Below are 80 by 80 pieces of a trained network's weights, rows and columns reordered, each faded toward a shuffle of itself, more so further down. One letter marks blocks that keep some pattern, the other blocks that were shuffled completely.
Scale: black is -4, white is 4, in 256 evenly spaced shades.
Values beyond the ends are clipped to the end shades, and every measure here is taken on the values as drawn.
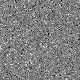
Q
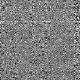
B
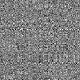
B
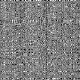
B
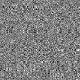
B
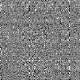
B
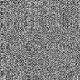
B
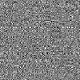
B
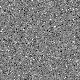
Q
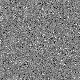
Q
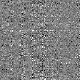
B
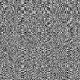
B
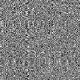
B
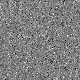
Q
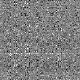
B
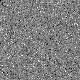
Q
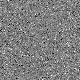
Q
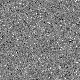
Q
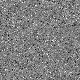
Q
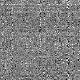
B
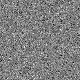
Q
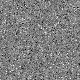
Q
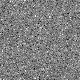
Q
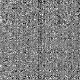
B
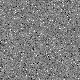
Q
